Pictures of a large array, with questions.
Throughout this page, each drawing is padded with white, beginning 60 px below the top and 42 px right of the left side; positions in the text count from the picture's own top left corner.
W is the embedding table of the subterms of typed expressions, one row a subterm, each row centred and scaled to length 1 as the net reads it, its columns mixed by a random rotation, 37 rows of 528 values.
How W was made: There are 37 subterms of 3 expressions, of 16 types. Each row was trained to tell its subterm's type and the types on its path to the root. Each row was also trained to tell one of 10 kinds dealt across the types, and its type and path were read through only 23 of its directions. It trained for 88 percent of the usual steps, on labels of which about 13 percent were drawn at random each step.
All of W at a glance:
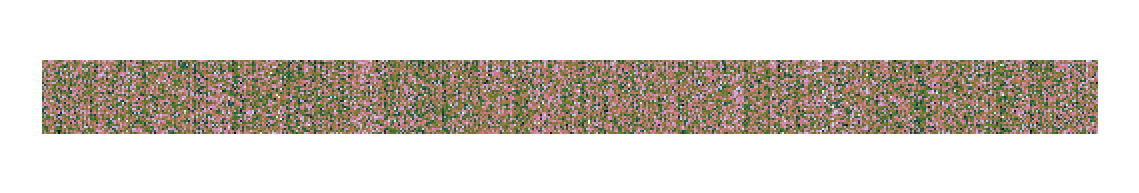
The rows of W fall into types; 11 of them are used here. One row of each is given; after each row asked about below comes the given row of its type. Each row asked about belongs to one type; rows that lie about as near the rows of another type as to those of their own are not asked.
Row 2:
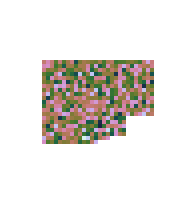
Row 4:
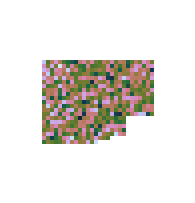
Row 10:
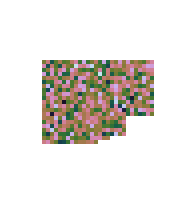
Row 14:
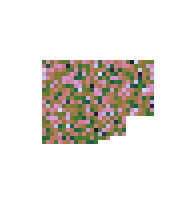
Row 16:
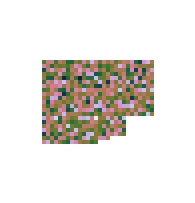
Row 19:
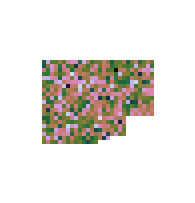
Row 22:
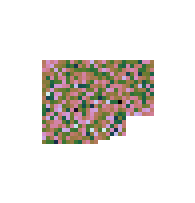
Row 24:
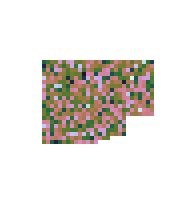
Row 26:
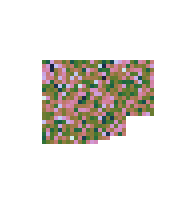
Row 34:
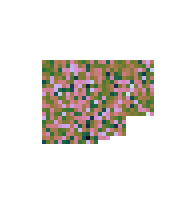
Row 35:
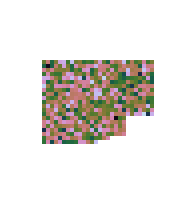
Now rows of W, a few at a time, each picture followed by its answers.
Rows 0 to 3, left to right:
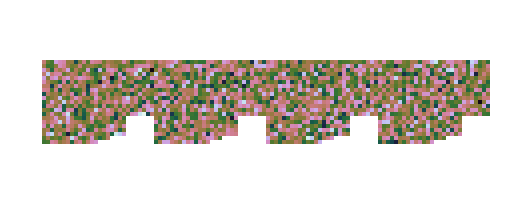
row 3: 22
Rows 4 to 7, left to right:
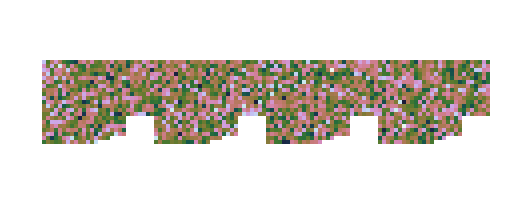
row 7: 19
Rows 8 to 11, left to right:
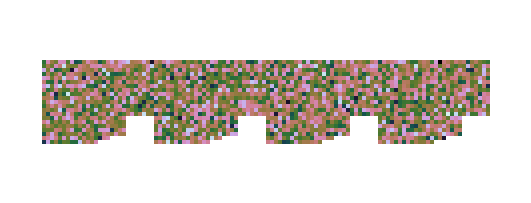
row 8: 35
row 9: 16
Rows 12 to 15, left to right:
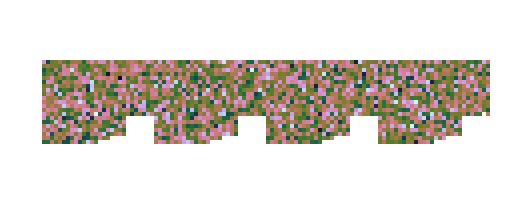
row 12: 34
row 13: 4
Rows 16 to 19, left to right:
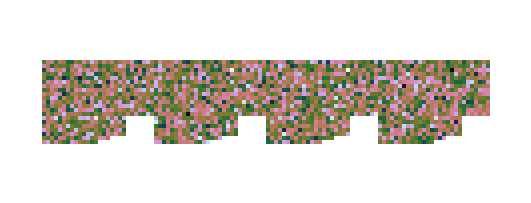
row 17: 2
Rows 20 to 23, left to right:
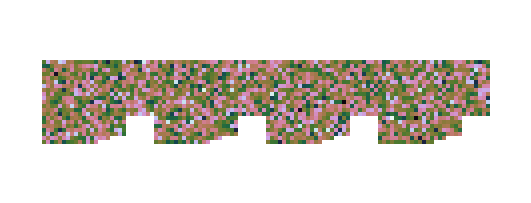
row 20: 24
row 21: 22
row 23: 10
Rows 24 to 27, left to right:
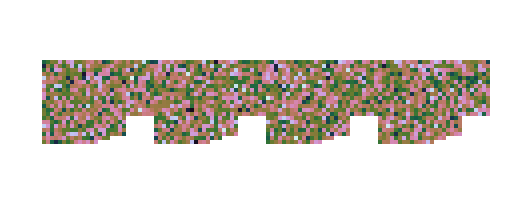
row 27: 35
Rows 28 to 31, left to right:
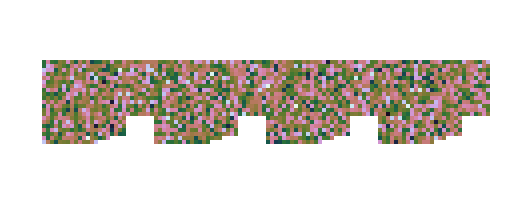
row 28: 2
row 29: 10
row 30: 24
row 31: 16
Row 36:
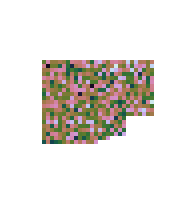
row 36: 22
